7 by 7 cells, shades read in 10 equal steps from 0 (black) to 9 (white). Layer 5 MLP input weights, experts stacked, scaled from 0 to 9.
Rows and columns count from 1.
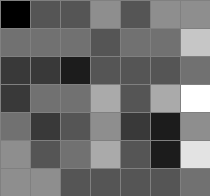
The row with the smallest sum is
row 3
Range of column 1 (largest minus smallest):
5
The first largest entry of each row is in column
4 7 7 7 4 7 1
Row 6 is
5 3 4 6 3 1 8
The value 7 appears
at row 2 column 7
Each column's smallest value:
0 2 1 3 2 1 4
